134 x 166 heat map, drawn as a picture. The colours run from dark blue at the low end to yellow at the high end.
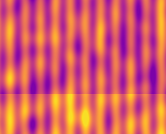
Ninth with the highest average: bottom middle. Seam: horizontal, 70% of the way down, the bottom part higher. Stripes: upright, repeating 11 times.
